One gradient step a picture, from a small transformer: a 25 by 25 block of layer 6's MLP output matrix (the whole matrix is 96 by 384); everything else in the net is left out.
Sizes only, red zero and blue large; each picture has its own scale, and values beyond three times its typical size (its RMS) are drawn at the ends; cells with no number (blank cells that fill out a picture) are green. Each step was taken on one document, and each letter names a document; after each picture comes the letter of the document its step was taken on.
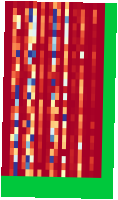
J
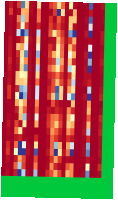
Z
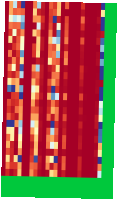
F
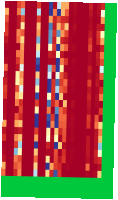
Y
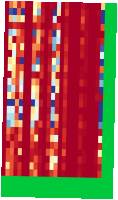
F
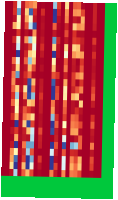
J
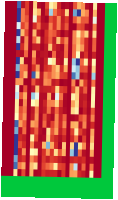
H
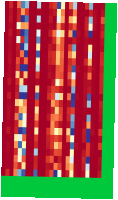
Z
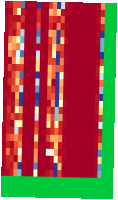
Y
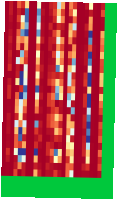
Z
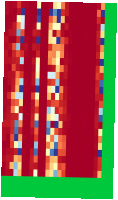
Y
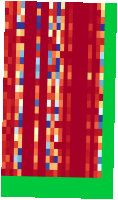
Y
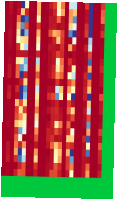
Z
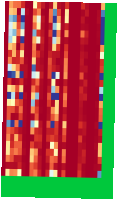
F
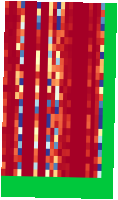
Y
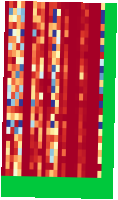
F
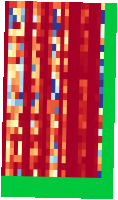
F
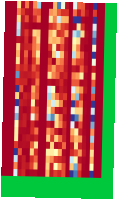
H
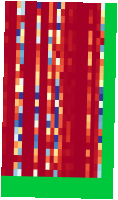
Y
